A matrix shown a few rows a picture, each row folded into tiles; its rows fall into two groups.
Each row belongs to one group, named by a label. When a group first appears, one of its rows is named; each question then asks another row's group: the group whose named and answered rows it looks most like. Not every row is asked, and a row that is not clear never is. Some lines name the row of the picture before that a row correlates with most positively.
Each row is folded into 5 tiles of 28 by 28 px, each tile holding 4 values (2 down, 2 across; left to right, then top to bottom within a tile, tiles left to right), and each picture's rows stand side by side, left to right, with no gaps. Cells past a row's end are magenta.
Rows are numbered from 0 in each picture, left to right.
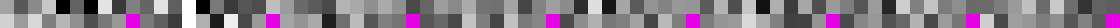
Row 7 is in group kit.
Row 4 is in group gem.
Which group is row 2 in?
gem
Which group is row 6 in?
gem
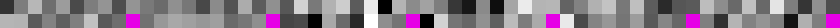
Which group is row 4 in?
kit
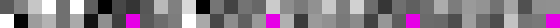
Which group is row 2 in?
kit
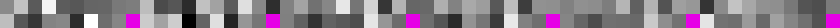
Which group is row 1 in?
gem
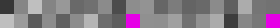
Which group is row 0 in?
kit
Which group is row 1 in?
gem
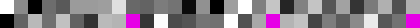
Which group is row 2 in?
kit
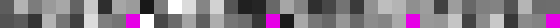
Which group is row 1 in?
kit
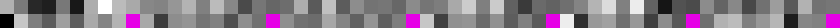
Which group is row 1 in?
kit
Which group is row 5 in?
gem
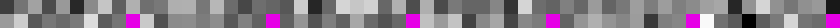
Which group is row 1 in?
kit
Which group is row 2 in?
gem
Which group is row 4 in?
gem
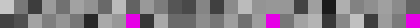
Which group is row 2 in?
gem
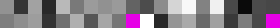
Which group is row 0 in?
gem
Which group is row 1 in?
kit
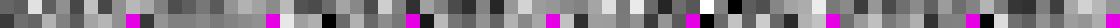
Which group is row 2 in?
gem
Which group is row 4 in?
kit
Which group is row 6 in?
gem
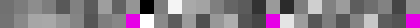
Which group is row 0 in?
gem
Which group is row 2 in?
kit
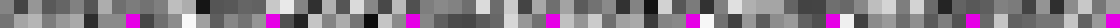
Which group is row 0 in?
gem
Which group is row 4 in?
gem
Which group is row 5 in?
kit
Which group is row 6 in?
kit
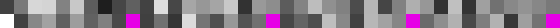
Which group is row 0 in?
kit
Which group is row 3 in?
gem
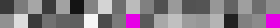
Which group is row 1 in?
gem
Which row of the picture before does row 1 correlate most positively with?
3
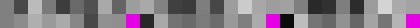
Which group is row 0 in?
gem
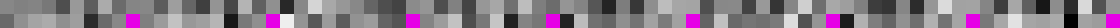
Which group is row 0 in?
gem
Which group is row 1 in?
gem
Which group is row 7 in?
gem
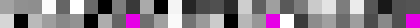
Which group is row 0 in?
kit
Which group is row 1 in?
gem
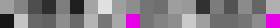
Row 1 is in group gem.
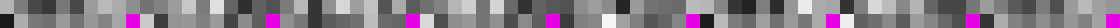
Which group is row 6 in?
kit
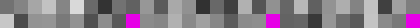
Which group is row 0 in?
kit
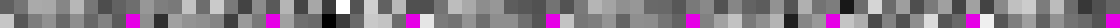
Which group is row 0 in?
kit
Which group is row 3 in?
kit
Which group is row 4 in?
kit
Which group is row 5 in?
gem
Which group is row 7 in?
kit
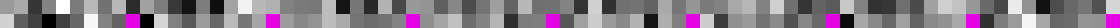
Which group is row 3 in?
gem
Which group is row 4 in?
gem
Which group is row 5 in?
kit
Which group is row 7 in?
gem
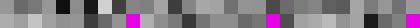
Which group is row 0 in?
gem
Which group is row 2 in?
gem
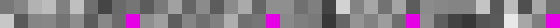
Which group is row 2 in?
gem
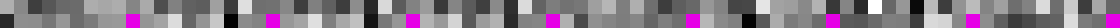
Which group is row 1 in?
gem
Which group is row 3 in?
gem
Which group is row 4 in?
kit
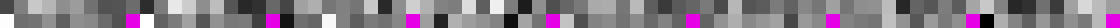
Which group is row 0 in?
kit
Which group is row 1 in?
kit
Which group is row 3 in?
kit
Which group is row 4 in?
kit
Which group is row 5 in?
gem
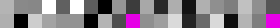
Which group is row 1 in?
gem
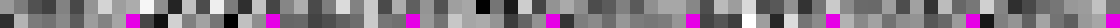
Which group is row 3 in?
gem
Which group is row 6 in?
gem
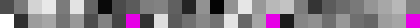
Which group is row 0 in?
kit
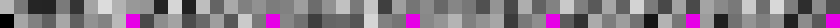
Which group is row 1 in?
gem
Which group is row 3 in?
gem
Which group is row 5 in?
kit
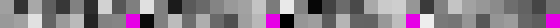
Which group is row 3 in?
kit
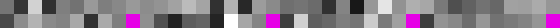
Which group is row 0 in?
gem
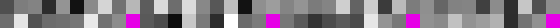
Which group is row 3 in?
gem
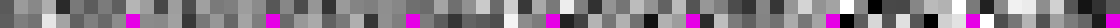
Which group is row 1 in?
gem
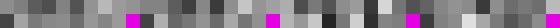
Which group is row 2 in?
gem
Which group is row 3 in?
gem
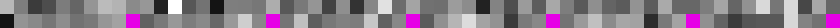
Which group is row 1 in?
gem
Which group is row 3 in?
gem
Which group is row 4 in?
gem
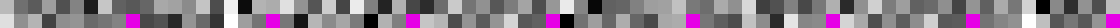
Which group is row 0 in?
gem
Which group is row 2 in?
kit
